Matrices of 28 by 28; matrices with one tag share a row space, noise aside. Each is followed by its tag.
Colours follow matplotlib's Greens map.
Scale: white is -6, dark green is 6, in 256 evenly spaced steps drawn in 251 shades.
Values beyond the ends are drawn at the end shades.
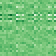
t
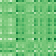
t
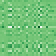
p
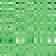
t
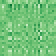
p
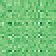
p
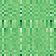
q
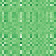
q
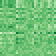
t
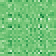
p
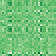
p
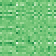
t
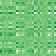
t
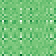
q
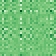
q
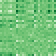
t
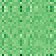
q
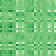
t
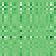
q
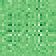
p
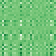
q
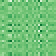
p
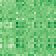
t
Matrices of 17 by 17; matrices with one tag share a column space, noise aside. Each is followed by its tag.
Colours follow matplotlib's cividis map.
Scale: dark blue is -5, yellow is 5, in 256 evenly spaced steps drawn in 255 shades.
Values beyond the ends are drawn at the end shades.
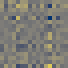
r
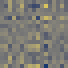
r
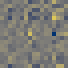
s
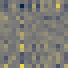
r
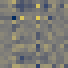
r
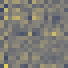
s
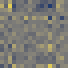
r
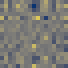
r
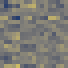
r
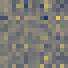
r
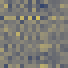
r
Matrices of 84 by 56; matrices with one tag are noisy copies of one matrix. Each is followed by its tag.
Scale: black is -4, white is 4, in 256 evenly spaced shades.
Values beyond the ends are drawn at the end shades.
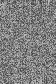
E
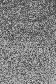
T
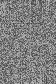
E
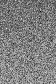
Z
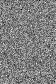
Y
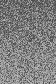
Z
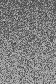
Z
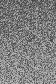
Z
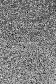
T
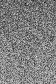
Z
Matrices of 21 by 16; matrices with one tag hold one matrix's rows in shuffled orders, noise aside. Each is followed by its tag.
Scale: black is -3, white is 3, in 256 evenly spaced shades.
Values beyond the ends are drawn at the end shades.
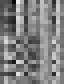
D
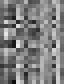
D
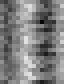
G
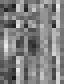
D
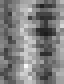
G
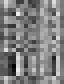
D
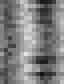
G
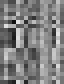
D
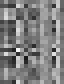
D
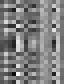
D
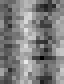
G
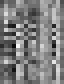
D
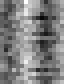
G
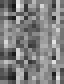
D
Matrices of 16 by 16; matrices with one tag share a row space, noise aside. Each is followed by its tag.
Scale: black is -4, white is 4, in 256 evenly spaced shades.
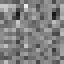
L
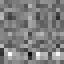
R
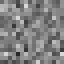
L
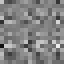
R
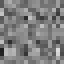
R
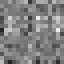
R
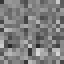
R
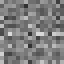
R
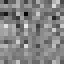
L
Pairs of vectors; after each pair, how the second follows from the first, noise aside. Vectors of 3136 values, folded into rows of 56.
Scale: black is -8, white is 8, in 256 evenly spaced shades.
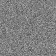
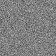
shuffled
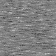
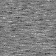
negated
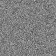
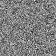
scaled up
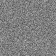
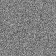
shuffled
